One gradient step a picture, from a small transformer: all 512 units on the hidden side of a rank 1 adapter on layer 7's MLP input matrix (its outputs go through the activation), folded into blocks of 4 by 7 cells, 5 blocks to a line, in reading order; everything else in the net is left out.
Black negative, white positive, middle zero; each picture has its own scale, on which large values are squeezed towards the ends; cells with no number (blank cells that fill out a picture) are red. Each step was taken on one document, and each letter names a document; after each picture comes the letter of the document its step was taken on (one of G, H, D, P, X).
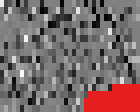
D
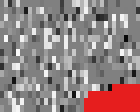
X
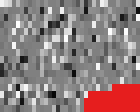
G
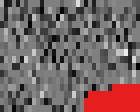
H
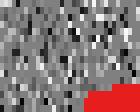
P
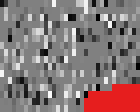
G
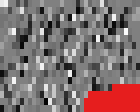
X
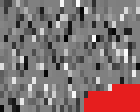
X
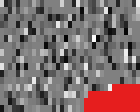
X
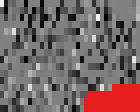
H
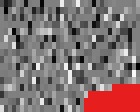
H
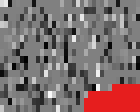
P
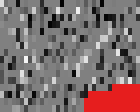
D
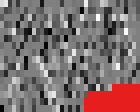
P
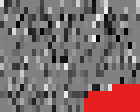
X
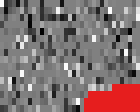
H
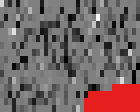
G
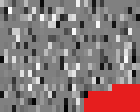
D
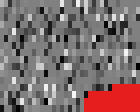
X
